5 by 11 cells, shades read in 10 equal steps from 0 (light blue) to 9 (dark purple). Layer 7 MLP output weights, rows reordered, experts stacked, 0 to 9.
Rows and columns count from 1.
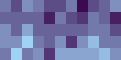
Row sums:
56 62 49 37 30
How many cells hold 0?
2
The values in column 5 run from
5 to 8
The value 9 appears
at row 1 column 8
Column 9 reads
6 4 4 1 2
